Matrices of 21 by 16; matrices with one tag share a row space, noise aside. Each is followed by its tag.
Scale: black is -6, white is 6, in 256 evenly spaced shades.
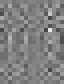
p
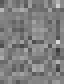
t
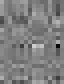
t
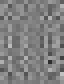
p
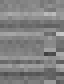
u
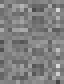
t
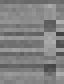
u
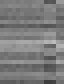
u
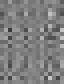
p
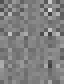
p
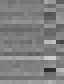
u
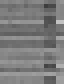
u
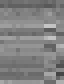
u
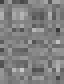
t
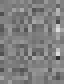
t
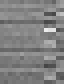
u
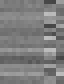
u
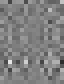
p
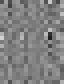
p
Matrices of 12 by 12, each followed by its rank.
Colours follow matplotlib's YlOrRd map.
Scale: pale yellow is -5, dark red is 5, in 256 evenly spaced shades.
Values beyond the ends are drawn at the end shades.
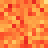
full rank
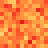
full rank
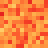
full rank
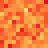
full rank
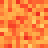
full rank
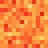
full rank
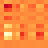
one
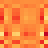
one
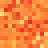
full rank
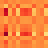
one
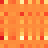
one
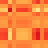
one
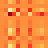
one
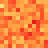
full rank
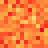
full rank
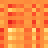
one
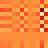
one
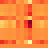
one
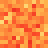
full rank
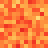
full rank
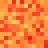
full rank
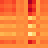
one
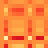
one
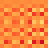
one
